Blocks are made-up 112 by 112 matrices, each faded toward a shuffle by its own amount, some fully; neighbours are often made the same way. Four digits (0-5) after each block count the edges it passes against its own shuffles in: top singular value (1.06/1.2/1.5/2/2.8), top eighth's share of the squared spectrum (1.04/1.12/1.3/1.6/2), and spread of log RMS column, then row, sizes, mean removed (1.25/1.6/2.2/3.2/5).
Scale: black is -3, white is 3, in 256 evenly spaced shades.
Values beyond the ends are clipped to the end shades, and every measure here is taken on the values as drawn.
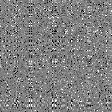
5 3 2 2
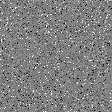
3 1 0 0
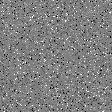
2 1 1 0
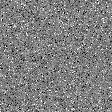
0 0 0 0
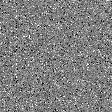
0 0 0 0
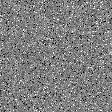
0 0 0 0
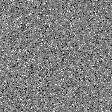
0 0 1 0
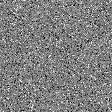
0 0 0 0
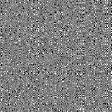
5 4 3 2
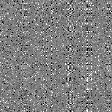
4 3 3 2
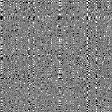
5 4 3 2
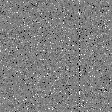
3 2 1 0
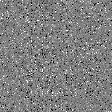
3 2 2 1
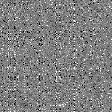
4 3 3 2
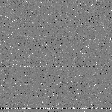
4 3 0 2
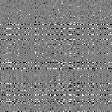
5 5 3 4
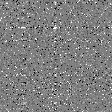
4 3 1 2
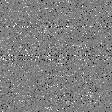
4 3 1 2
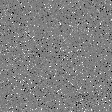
0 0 0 0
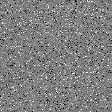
3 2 1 1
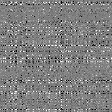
5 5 3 4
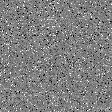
2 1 0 1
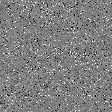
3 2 0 1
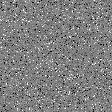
2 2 0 1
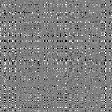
5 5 4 4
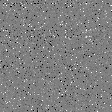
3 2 0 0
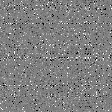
4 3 2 2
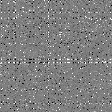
4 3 2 2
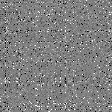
4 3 2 2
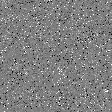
2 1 0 0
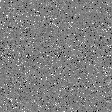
3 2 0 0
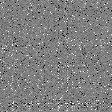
4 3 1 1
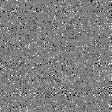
4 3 2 3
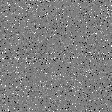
3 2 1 1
